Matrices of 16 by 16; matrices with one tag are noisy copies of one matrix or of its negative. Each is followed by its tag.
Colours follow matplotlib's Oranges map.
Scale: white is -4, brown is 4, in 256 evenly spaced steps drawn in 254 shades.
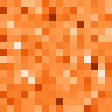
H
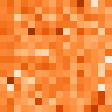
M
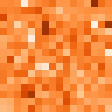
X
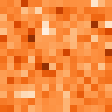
X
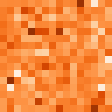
M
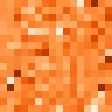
M
